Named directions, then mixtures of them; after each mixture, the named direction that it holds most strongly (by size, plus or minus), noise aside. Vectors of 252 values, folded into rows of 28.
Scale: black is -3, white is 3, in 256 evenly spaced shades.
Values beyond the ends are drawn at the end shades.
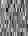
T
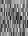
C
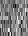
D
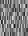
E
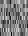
C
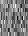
D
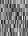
E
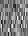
D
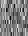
T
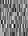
E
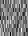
E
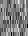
C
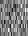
D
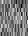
C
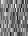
T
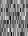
T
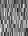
C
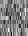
D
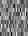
T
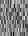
E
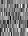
C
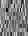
T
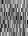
C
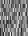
E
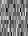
T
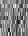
D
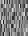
E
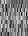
C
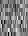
D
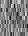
T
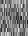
C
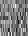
D
